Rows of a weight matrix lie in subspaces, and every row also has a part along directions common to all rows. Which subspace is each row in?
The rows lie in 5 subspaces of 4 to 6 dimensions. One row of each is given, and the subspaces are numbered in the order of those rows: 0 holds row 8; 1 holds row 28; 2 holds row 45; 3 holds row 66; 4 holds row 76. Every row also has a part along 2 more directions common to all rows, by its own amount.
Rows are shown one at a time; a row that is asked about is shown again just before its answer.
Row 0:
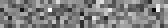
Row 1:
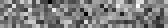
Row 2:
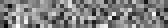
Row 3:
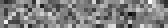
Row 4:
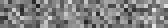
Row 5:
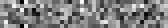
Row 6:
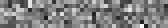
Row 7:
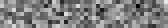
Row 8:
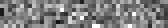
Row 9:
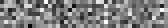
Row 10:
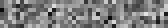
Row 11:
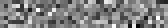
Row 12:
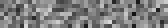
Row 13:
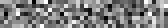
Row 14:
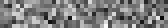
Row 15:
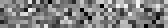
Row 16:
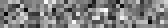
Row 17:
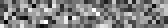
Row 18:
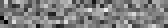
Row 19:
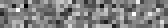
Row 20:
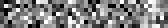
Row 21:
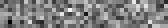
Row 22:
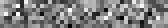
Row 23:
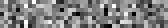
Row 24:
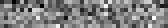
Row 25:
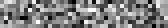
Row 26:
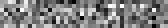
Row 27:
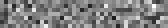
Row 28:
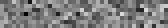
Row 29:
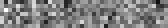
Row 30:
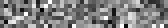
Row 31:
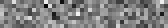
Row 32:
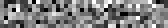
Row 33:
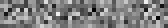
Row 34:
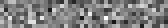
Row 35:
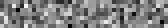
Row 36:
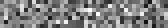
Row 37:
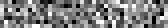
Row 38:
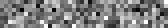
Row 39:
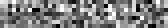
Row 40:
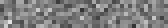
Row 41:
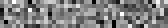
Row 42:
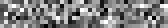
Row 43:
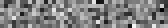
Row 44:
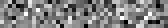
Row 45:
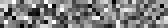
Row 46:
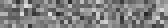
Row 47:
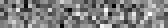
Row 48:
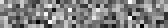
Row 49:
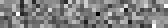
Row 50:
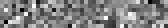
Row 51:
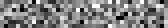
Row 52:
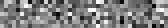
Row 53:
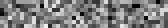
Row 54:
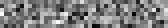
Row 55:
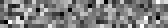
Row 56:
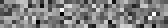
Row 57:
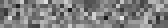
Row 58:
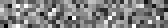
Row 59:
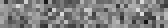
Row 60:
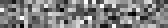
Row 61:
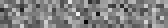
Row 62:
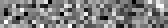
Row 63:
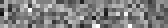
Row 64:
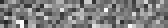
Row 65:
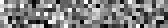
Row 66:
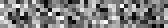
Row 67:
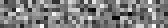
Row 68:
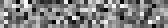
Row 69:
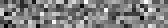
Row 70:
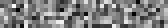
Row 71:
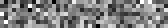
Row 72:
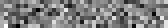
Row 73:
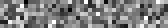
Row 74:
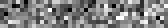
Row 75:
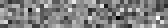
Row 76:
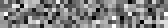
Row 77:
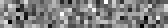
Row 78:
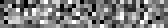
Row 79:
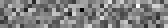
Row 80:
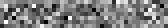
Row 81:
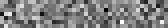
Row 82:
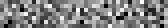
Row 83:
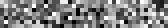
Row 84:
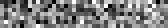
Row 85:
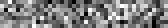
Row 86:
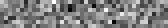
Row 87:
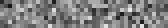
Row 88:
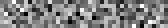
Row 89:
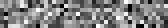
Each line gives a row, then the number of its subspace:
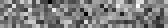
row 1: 1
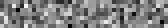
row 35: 0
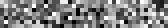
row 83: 2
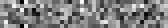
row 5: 2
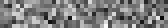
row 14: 4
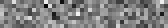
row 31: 2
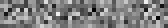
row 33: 2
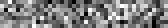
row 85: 1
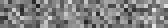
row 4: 3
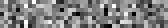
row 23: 0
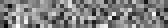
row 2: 4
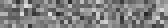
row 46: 2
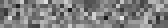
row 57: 3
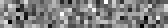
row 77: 4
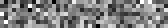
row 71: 0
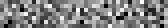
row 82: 1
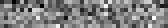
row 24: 2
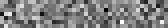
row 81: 0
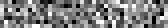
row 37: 1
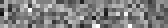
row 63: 0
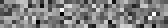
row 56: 4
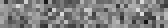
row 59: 3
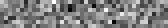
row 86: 4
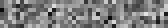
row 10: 4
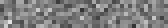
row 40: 0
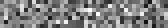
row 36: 3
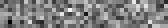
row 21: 3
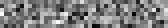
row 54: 0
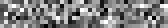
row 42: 2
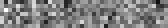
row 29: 3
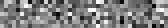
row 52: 2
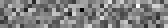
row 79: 1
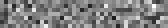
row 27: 1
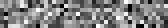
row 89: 4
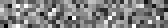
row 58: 4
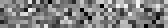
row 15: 1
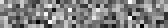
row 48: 4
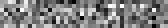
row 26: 1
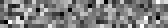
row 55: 4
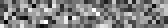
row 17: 2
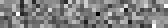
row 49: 3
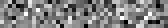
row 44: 1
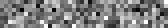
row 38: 3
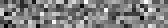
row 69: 0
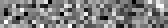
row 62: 3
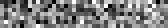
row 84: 1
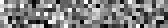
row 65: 4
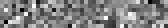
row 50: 3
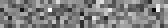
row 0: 1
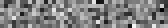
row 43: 2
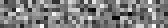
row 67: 4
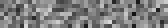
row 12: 0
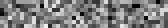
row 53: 4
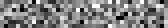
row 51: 1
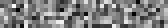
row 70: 0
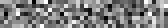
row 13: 3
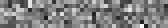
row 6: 4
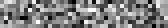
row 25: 3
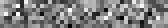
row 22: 3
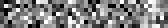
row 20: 3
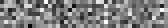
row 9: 2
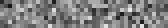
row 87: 4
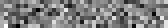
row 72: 4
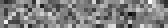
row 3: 3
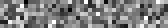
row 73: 4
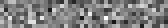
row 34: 1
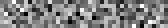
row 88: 1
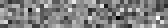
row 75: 1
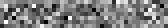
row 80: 2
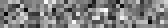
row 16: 2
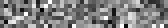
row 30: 3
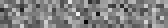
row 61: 3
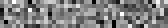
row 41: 1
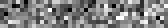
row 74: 1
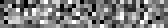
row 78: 2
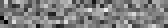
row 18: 3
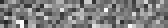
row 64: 0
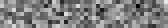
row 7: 3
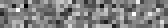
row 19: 0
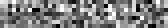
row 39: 2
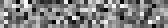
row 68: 2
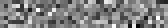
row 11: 4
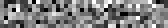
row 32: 1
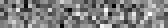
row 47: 0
